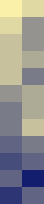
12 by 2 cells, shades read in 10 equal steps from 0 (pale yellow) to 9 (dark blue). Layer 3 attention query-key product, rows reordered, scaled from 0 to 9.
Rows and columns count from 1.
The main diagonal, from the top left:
0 4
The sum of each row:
1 5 6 5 7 7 8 7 11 13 15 14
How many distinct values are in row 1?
2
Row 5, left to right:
2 5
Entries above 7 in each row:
0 0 0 0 0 0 0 0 0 0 1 1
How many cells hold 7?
1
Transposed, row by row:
0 1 2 2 2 4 5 5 6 7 6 8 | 1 4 4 3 5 3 3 2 5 6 9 6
